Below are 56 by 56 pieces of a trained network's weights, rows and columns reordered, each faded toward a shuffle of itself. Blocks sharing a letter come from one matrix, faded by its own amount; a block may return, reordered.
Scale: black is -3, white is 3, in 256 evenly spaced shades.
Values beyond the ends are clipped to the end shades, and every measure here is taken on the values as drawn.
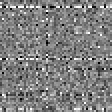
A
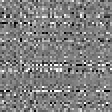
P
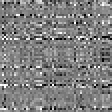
P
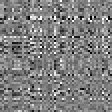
P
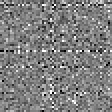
A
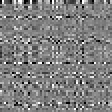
P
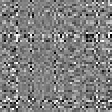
P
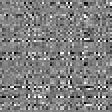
P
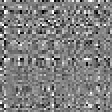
P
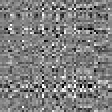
P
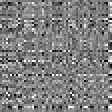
P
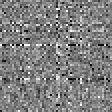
A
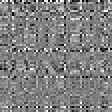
P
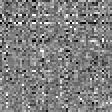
A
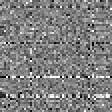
A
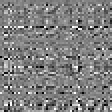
P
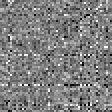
A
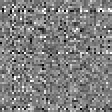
A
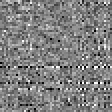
A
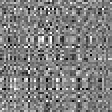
P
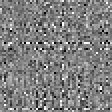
A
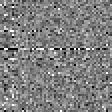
A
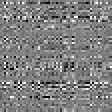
P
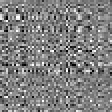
P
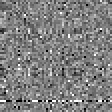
A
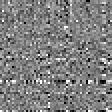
A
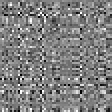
P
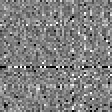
A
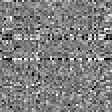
A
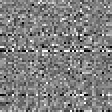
A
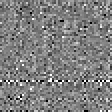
A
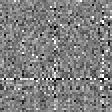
A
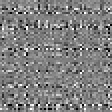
P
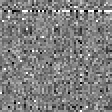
A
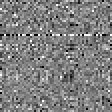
A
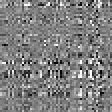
P
